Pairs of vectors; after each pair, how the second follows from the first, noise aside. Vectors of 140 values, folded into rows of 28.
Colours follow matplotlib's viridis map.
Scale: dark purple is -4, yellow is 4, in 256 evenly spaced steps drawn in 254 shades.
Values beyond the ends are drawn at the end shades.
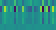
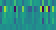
copied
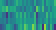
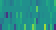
partly zeroed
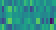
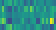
negated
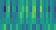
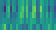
copied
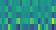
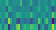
negated
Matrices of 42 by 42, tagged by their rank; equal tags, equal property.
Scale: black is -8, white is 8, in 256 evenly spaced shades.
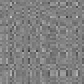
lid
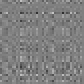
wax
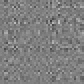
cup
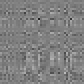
lid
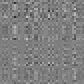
lid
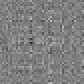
cup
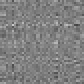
cup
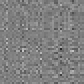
cup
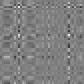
wax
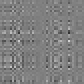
wax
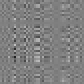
wax
